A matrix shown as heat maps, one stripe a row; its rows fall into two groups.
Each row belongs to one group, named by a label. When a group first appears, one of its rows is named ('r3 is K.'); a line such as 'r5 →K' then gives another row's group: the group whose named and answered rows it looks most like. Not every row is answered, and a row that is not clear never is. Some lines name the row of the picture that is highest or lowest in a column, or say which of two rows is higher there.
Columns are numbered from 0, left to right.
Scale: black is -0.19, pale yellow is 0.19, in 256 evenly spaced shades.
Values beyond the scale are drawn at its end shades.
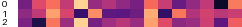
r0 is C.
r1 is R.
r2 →C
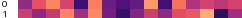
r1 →R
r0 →R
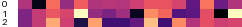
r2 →R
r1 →C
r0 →C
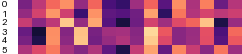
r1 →R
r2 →R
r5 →R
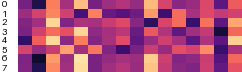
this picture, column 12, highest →5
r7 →C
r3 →C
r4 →C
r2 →C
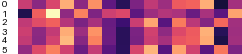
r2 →R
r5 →R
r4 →R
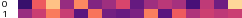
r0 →C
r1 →R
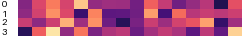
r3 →C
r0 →C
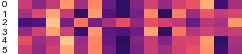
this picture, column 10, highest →2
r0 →R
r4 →R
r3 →R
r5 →R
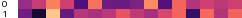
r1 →C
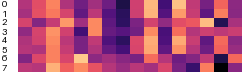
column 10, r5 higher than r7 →No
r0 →R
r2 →R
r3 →R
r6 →C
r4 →R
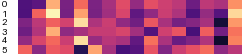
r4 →C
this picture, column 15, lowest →5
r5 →R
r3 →C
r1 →C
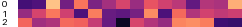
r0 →C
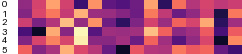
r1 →C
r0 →R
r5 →R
